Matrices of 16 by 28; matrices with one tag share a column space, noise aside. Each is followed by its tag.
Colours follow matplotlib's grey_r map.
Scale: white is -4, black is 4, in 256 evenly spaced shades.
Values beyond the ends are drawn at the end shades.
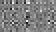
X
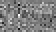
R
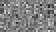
R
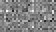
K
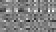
K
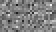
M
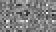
M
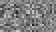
R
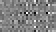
M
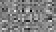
K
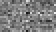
M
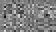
R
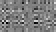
X
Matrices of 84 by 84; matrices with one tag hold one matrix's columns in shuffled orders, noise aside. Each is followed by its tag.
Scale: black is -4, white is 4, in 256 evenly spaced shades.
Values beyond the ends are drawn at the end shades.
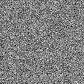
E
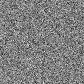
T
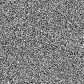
T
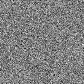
E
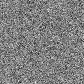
T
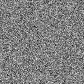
E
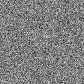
T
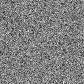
T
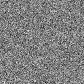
T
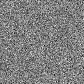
E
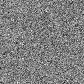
T
